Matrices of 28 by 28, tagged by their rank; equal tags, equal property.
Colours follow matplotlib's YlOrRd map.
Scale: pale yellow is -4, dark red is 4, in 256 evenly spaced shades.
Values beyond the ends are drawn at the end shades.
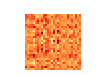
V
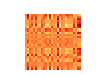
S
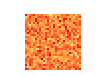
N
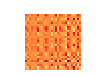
S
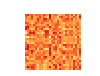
V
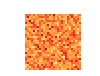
N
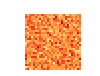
N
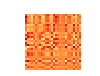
S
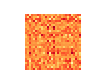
V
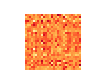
V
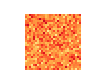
N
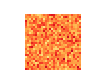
N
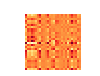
S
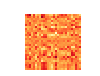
V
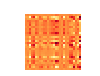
S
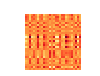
S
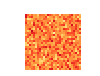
N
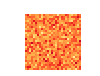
N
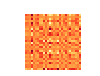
S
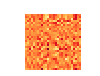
V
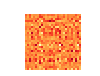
V
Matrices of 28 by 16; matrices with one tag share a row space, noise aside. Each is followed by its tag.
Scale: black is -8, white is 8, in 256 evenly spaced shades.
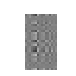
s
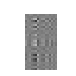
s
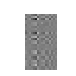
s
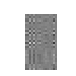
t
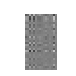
t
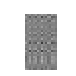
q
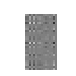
t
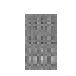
q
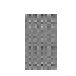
q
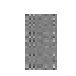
t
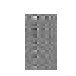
s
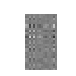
t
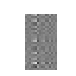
s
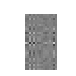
t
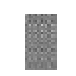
q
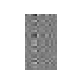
s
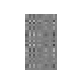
t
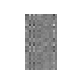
t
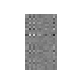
t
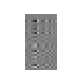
s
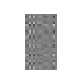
t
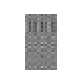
q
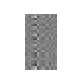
s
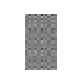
q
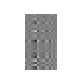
s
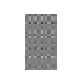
q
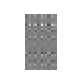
q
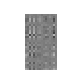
t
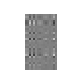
t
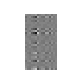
s
